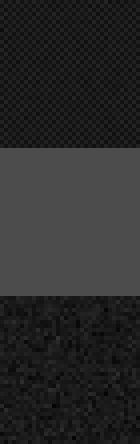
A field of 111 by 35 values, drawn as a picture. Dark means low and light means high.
It is made of 3 by 1 panels. Panel 1,1: very low, checkered, faint in contrast. Panel 2,1: low, flat. Panel 3,1: very low, fine-grained, faint in contrast.
